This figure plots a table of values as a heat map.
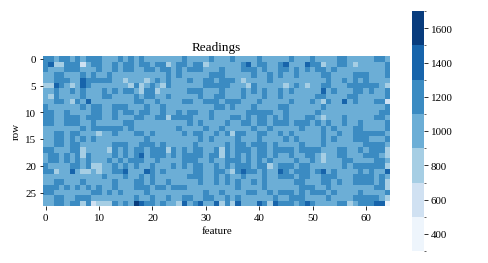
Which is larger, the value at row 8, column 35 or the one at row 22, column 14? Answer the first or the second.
the first
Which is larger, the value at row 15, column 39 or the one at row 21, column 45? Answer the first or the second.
the second
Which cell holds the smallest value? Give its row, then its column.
27, 64
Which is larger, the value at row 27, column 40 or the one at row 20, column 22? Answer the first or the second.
the first
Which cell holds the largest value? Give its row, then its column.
27, 17
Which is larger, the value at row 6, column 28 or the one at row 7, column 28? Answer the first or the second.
the first
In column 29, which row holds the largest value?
27
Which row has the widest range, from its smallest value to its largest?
27
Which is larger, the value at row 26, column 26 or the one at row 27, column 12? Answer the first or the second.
the first
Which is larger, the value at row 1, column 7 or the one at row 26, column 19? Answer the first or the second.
the second
